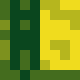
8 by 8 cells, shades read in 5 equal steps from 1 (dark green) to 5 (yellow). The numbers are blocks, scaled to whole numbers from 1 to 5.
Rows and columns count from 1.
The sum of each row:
24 22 26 25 24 26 25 15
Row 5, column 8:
5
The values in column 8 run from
2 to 5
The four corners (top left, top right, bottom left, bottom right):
2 5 2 2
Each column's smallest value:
2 1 1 1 2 2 2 2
